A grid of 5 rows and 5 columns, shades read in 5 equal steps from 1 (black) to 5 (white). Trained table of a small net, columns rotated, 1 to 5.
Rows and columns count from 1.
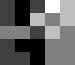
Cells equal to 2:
7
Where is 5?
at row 1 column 4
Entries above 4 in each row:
1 0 0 0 0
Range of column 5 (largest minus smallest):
1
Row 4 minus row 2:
0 0 -3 0 -1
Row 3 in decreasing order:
4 3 3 3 2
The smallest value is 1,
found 5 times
